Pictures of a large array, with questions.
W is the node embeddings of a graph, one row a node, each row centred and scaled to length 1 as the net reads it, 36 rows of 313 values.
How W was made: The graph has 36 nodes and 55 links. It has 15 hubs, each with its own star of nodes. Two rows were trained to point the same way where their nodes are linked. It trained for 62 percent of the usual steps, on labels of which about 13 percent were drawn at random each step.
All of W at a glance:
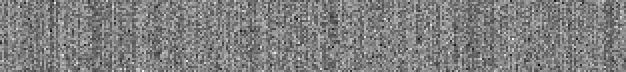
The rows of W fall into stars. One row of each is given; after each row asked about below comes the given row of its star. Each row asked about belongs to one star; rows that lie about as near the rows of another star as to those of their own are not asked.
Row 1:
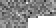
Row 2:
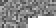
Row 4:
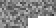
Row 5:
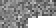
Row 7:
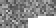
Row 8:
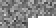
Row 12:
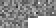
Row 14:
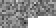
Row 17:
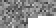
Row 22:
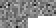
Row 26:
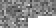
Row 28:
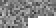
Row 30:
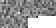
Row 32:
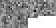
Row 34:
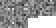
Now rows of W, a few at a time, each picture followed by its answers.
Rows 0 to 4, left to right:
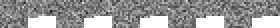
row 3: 8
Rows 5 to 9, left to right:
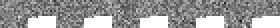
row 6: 1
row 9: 4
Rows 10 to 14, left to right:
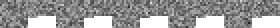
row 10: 14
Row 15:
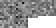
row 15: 26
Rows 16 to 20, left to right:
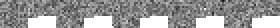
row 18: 14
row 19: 4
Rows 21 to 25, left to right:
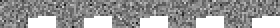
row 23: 1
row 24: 34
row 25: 2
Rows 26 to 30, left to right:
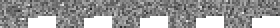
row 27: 28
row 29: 32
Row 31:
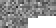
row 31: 5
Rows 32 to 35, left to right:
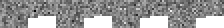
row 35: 7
